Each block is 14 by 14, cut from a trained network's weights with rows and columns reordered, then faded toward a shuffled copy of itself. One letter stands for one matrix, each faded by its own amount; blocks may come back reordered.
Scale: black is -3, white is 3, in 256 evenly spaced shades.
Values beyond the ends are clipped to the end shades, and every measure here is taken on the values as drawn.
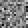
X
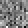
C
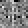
C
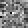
X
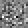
C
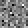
C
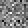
C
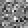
X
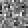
C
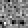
C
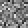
X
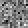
X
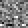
C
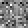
C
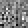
C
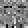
C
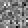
C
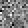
X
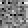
C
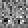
C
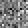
C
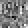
C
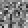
X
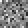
X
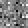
C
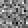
X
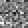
C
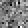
C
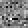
C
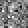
C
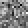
X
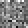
C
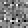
C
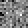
C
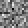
X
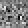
C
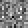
C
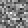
X
